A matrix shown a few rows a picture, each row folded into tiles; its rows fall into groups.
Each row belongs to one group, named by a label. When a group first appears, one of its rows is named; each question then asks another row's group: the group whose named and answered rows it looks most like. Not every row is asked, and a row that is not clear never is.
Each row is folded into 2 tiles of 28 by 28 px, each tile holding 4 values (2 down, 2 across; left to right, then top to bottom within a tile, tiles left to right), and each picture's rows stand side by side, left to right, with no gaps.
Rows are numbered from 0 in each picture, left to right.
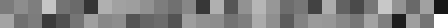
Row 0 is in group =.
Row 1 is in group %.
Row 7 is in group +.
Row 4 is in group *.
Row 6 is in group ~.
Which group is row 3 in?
%
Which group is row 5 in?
%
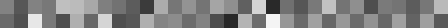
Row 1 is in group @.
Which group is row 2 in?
%
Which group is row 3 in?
=
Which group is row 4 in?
+
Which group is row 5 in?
~
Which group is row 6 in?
=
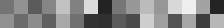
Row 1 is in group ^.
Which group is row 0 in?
=
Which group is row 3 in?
@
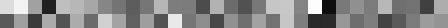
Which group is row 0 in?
@
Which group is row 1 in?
@
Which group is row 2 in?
~
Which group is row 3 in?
=
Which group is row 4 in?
~
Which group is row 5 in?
^
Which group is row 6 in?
=
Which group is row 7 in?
%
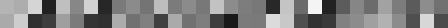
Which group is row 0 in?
^
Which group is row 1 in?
^
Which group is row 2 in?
=
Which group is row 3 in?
=
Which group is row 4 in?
+
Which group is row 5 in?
^
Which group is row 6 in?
%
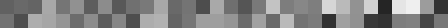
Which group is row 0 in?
%
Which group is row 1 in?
=
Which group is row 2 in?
%
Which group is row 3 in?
%
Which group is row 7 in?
@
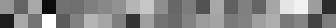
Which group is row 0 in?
+
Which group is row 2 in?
*
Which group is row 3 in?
%
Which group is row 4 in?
%
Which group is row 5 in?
@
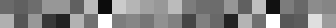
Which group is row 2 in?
@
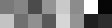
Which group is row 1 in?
^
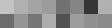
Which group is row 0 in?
@
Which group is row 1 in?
%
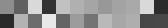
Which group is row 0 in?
+
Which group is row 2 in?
^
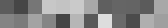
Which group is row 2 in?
%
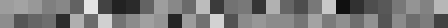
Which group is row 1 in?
+
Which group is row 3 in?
+
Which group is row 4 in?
%
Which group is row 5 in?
~
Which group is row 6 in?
~
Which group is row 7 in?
=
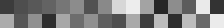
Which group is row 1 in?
=
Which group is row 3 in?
+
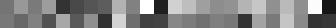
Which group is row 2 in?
^
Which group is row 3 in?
@
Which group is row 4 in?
*
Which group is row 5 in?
^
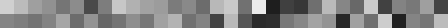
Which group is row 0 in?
@
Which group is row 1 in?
=
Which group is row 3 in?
=
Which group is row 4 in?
^
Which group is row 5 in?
~
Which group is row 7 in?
+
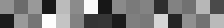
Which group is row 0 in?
+
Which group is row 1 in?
^
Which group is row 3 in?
+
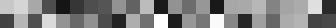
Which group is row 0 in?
@
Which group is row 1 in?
~
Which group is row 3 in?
+
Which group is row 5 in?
^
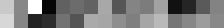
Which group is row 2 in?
%
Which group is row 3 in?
~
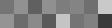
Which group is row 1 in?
=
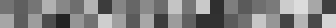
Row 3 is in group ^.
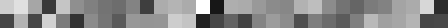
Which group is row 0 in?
@
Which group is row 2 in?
%
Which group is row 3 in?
^
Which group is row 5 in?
*
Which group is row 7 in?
^
